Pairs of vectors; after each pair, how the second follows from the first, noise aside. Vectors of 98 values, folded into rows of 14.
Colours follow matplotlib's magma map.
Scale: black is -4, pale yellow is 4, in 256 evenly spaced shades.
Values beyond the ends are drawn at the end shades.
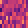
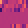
partly zeroed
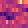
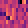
sign-scrambled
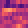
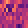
sign-scrambled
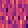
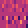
partly zeroed
